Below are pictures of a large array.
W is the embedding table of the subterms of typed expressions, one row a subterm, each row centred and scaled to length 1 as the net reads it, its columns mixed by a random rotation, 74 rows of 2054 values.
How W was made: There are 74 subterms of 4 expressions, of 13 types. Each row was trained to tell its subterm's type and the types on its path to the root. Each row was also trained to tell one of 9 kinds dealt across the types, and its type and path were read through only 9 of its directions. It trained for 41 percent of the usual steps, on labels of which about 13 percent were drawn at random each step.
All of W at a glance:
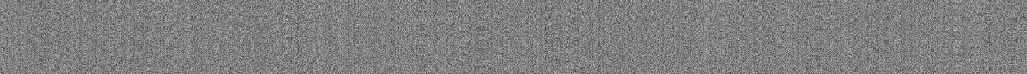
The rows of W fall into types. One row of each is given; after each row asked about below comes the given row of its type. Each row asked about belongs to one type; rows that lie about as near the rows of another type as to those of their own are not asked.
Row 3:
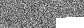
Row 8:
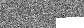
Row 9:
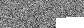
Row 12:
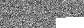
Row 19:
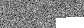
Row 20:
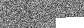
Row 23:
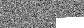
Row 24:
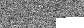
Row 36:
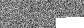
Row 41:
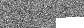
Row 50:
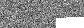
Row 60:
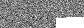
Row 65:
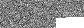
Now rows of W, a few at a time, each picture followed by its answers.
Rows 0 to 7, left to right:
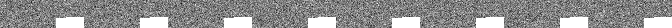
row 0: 50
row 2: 19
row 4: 60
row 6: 24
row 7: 50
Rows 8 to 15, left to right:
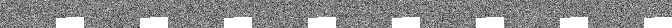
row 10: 8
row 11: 36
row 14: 12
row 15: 60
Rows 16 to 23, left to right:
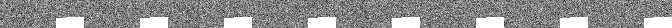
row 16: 8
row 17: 8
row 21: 9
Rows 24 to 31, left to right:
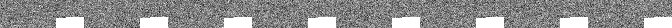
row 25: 60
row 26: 19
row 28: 20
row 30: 50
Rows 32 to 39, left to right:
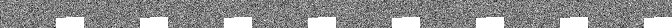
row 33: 24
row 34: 50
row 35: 12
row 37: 9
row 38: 9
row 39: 60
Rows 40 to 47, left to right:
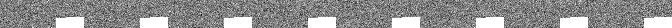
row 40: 20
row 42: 50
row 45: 19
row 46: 8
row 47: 23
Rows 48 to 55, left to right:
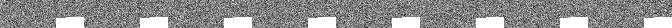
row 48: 8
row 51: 24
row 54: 23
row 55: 36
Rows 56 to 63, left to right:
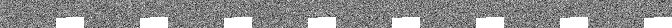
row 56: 24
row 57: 8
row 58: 60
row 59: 19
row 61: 60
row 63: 9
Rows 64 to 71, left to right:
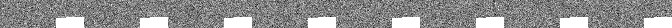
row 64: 36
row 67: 12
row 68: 9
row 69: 9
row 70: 12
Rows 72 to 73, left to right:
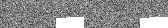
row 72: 23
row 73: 36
